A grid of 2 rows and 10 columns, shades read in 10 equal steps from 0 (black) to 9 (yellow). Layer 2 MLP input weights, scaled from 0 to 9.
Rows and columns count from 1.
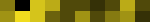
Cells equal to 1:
0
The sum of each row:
41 52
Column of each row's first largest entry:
3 2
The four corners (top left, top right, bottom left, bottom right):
5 3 6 2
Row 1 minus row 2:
-1 -9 0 3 0 -3 -1 -2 1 1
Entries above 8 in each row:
0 1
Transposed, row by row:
5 6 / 0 9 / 8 8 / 7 4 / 3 3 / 3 6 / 2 3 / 3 5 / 7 6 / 3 2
